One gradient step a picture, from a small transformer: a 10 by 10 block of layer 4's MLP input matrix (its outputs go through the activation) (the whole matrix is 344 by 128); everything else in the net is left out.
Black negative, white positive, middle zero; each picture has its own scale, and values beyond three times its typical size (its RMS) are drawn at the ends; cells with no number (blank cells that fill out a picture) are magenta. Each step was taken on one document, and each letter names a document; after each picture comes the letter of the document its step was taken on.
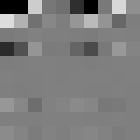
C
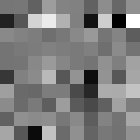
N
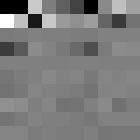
C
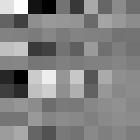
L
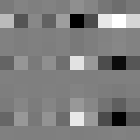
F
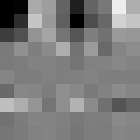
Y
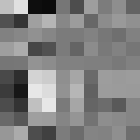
L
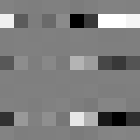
F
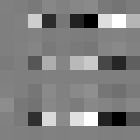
F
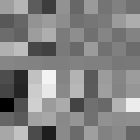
L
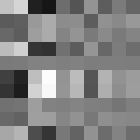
L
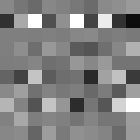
N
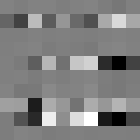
F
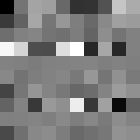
Y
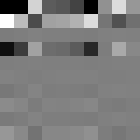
C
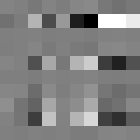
F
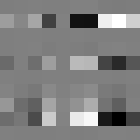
F
